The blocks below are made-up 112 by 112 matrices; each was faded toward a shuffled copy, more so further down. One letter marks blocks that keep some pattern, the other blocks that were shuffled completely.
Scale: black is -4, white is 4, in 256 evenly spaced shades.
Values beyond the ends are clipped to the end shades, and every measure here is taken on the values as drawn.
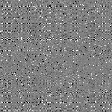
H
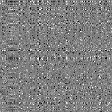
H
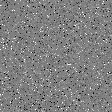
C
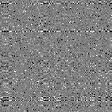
H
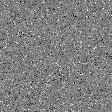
C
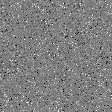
C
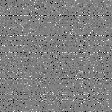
H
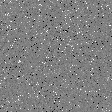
C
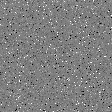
C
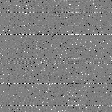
H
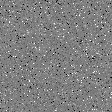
C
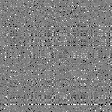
H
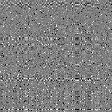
H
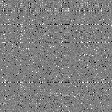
H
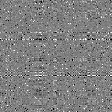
H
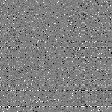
H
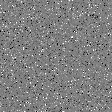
C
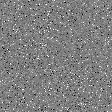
C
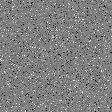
C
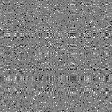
H
